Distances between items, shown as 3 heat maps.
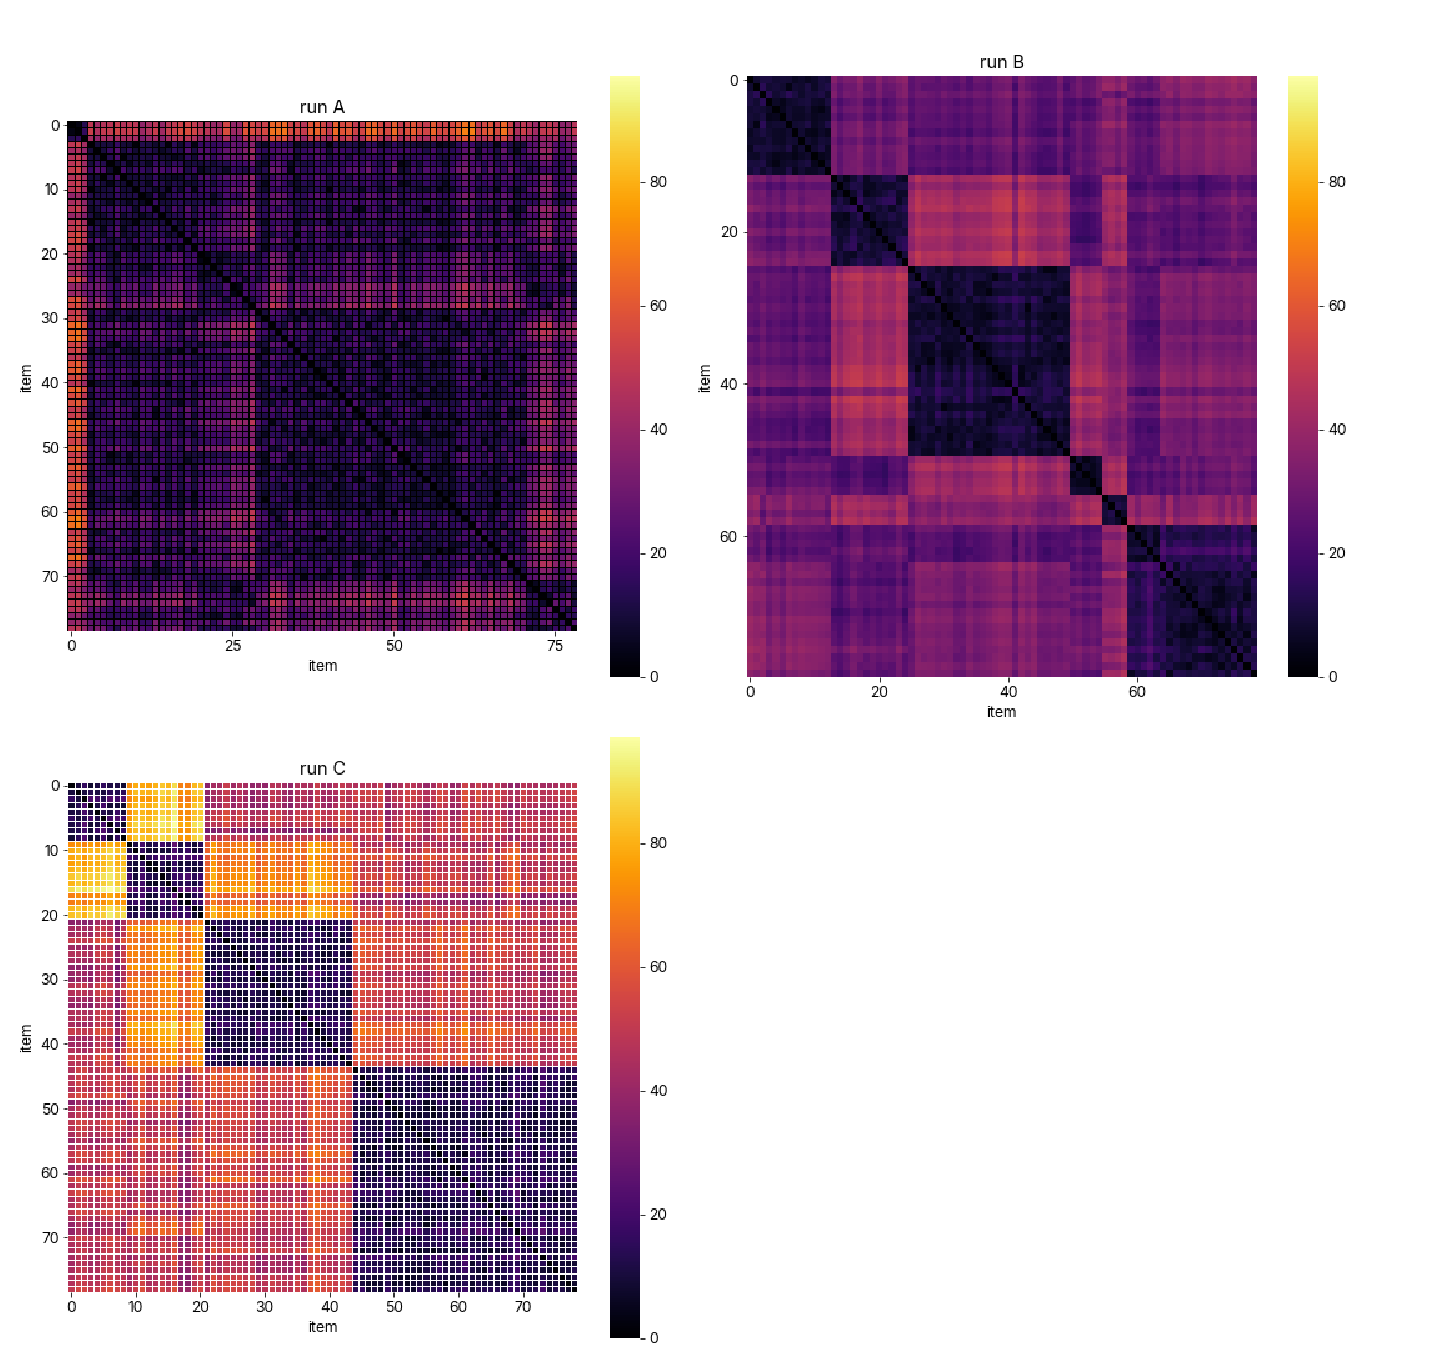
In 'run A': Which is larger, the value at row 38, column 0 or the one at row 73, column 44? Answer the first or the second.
the first
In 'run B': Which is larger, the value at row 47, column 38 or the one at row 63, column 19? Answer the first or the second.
the second
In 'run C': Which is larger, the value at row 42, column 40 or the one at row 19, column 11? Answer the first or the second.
the second
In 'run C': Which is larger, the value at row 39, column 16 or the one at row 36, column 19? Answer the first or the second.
the first
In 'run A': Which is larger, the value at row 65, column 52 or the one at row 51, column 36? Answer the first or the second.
the first
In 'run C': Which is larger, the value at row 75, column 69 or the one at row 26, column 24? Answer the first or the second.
the first
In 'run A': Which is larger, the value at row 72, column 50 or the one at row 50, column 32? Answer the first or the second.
the first
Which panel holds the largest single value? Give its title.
run C
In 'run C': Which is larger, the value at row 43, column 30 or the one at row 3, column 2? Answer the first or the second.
the second
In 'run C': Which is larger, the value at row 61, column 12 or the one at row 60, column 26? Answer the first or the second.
the second
